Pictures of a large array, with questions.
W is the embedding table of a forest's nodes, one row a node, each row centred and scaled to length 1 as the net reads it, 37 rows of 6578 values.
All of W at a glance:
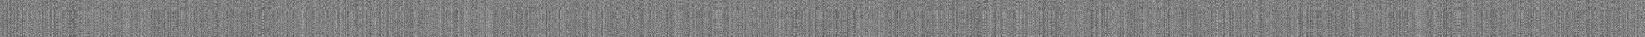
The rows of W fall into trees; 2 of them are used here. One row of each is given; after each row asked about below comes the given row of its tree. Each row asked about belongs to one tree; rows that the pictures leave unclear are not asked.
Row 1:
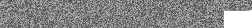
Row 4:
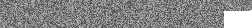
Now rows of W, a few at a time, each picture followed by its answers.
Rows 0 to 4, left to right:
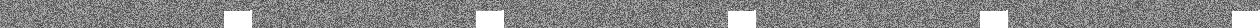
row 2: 1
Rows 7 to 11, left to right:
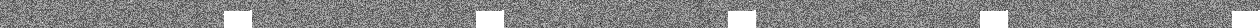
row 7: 1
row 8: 1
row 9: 1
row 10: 4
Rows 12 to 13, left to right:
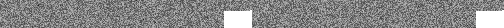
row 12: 4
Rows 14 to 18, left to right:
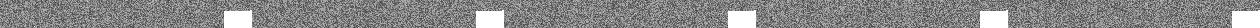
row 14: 4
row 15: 4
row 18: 4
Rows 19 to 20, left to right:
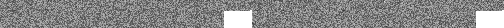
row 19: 1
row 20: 4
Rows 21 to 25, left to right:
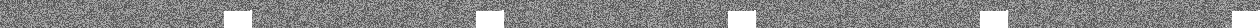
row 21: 4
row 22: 1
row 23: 4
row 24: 4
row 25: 1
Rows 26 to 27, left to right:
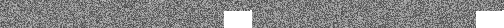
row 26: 4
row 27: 4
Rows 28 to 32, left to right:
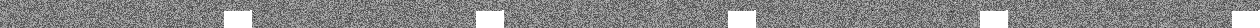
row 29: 1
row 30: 4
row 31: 1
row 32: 4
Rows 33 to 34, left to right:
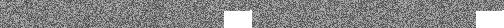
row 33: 1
